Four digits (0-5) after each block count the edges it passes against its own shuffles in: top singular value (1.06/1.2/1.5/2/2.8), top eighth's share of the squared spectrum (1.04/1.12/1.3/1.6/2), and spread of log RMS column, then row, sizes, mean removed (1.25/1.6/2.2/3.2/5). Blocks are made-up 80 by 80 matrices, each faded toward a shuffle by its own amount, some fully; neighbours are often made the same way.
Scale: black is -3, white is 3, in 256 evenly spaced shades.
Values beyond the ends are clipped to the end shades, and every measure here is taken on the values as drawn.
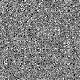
3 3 1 1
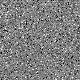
0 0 0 0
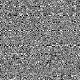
4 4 1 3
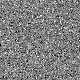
0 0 0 0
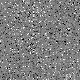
3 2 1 1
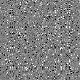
4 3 2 1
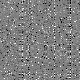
4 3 2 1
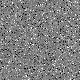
2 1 0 0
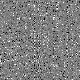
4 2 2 0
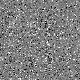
3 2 1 0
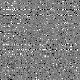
4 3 1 2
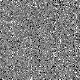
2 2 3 1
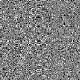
4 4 2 2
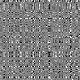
5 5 3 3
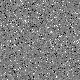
0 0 0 0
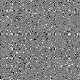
4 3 2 2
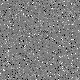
0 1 0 0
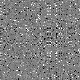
4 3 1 2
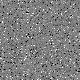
2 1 0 0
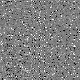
4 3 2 2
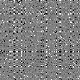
5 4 3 3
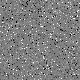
2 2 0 0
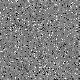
3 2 1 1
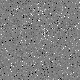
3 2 0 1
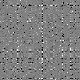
5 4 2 2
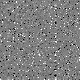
3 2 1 0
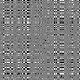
5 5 4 4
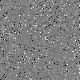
3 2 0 0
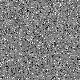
2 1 0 0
